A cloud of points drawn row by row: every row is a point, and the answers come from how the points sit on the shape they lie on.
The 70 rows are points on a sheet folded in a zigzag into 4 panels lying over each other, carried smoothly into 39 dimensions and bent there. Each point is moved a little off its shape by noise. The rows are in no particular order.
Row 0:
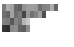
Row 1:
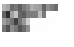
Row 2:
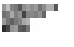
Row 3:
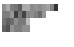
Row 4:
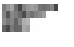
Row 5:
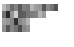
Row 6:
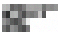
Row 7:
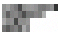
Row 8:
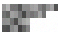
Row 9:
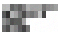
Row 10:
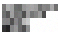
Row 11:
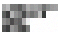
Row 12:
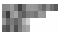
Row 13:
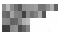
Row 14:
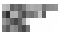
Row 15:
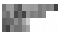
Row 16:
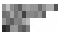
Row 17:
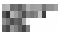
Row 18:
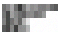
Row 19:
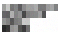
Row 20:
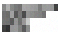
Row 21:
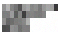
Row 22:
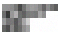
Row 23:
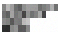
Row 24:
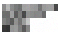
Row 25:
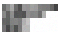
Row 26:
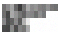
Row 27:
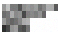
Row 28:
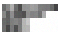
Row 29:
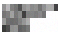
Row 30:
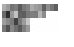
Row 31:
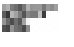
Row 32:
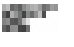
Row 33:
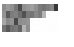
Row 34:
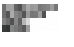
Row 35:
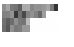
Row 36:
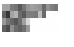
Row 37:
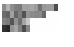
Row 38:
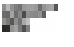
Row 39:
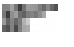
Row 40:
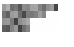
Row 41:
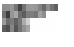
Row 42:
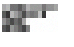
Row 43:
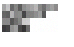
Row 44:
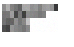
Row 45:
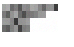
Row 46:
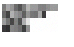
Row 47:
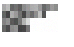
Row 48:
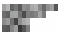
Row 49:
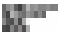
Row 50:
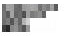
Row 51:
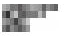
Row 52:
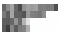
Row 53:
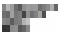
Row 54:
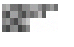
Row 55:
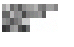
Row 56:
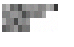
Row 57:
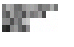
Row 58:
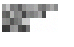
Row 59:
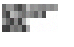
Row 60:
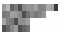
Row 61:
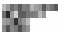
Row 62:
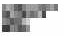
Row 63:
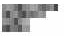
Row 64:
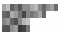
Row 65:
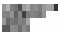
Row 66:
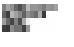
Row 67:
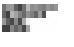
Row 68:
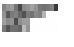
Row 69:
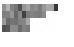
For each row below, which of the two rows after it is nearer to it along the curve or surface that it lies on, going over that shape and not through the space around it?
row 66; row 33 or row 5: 5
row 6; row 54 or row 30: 30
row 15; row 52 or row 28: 28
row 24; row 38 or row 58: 38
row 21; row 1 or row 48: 48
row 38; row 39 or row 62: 62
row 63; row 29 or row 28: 28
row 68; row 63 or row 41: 63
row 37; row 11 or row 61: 11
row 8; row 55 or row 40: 40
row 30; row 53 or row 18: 18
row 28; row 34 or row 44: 34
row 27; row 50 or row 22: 50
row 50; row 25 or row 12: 25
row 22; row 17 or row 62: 17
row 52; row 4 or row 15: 4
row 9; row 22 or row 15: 22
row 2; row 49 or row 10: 10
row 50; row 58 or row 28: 58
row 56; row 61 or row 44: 44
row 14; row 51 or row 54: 51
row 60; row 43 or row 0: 43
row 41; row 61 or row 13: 61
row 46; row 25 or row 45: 25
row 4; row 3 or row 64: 64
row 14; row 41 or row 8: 41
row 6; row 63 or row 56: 63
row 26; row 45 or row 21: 45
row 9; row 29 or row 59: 59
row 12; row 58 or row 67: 67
